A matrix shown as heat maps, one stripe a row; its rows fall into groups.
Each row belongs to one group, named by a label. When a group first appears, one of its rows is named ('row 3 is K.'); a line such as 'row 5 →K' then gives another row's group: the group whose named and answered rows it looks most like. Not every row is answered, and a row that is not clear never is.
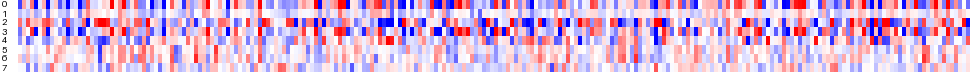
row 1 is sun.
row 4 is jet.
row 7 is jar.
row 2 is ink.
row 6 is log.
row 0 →sun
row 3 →sun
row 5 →log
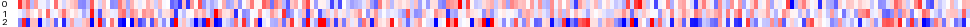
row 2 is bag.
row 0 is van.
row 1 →log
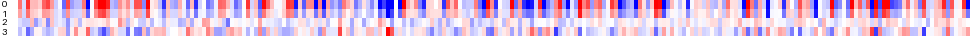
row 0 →ink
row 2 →sun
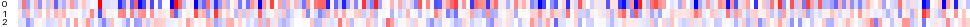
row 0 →bag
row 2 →jet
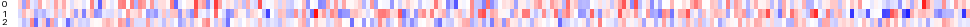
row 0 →log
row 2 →sun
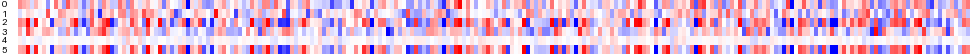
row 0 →van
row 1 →log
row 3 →ink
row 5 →van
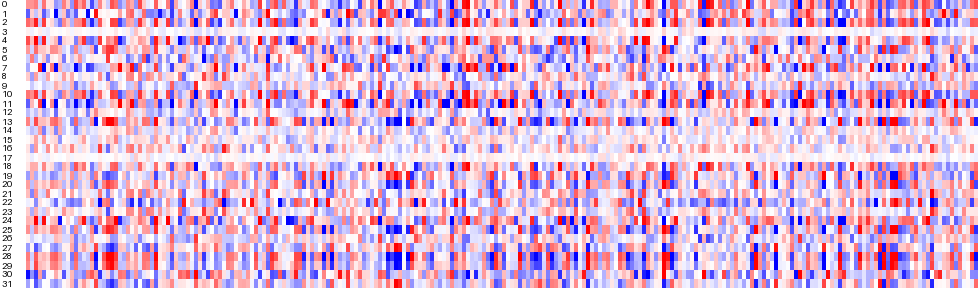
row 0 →van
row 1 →sun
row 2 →van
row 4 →van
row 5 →ink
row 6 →bag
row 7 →sun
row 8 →log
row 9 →jar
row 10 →van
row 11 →sun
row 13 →ink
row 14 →sun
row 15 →van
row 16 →log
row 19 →jet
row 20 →ink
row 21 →log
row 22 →bag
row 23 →log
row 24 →van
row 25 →ink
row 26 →jar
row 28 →ink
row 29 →ink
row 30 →jar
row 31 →jet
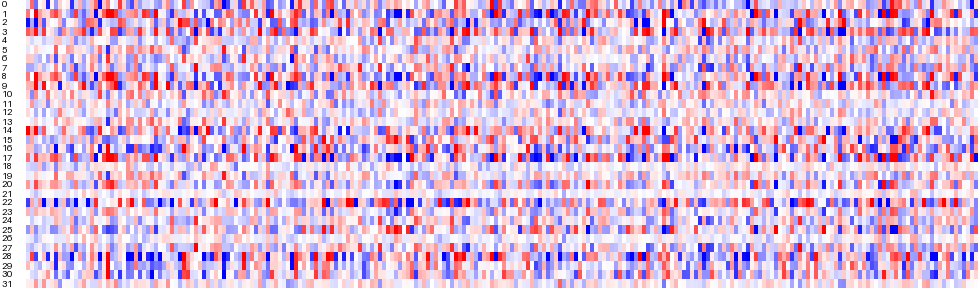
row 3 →van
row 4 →jar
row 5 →log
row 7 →jar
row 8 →ink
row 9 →van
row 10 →log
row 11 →bag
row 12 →jar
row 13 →log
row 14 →van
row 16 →bag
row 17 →ink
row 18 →sun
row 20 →ink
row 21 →jet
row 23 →ink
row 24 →jar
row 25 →jet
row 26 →jet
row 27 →jar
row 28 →bag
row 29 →bag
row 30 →bag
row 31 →van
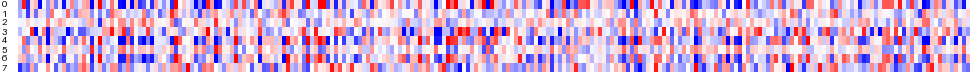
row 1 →jar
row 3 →sun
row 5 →log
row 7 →jar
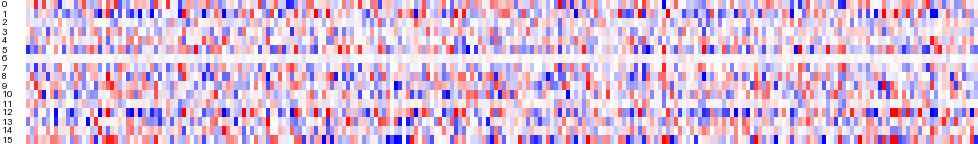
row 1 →bag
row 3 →bag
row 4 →log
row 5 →jar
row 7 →jar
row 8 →bag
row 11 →van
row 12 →bag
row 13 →sun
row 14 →log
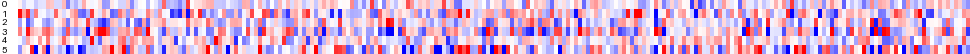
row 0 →jar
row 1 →van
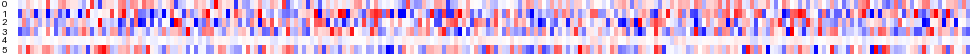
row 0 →log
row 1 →sun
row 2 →bag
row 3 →jar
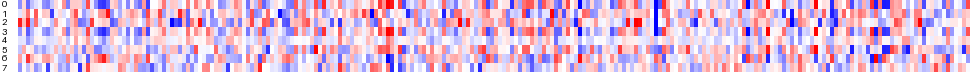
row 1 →van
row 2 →van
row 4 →jet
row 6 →ink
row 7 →sun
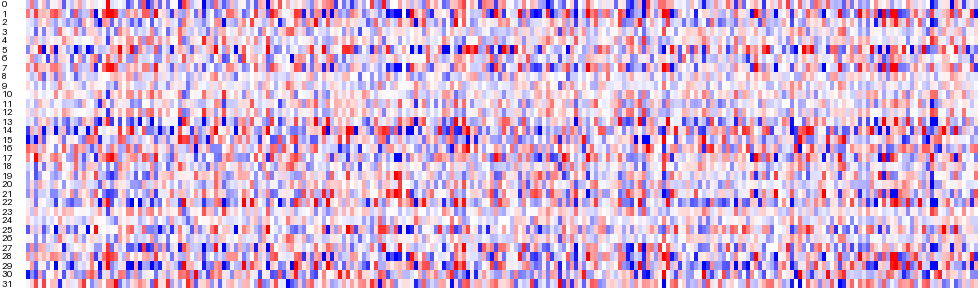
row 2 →bag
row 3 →jar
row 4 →log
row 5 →sun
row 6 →bag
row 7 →ink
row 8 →sun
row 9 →jar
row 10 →log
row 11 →bag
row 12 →log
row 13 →bag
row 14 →sun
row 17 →ink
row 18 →jar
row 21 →jet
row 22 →bag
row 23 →log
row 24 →jar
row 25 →sun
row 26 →jar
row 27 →bag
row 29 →bag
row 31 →van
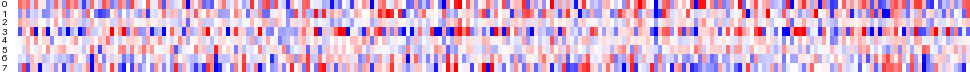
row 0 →van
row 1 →jet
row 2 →van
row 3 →sun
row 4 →van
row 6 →bag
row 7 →bag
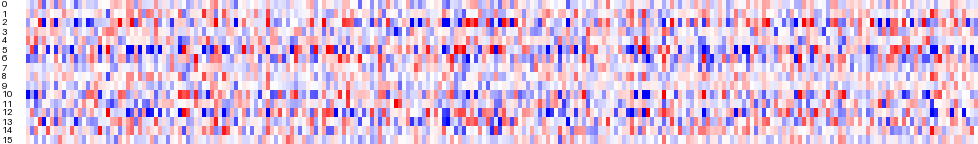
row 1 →log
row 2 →sun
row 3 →ink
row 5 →bag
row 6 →jar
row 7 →jar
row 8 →log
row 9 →sun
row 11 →jet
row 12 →bag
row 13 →sun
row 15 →jar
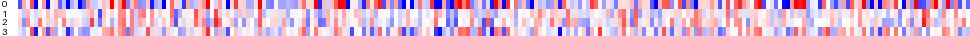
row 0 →sun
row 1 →log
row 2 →log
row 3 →sun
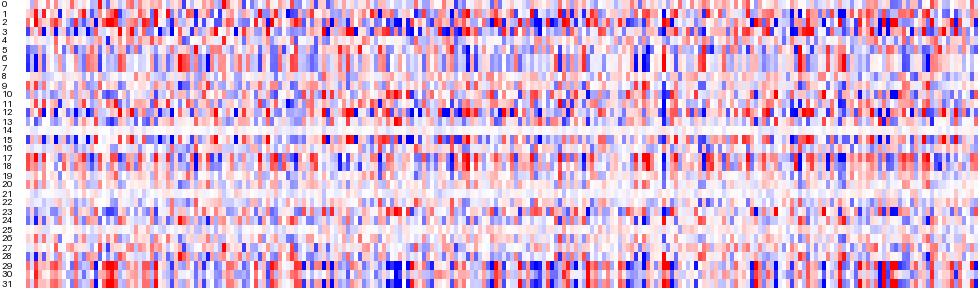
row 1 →van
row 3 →sun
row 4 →log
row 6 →jar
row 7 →jar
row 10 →jet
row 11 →van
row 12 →sun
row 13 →jet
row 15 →sun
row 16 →jar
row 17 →van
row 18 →van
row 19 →van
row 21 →jet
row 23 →jet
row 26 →van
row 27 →log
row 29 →ink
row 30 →ink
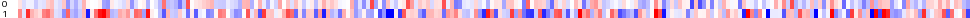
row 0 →jar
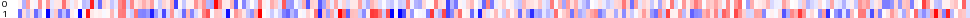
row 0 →log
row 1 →sun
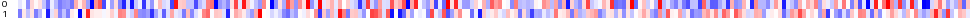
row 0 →bag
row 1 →sun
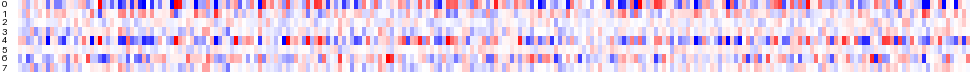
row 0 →bag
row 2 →jet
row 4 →bag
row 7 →sun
